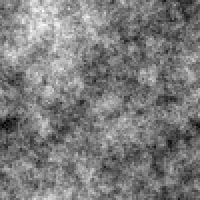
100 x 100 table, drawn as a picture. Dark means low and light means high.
The texture is blotchy. There are no regular stripes. On average the colour sits 50% of the way up the scale. The halves do not mirror each other. The top left is the ninth with the highest average.
